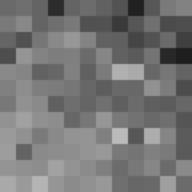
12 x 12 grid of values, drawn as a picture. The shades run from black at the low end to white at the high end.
The halves do not mirror each other. The top right is the ninth with the lowest average. Values rise toward the bottom left. There are no regular stripes.
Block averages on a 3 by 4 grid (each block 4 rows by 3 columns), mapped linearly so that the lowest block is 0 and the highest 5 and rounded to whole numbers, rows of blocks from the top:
2 2 0 0 / 4 2 3 2 / 5 5 3 3
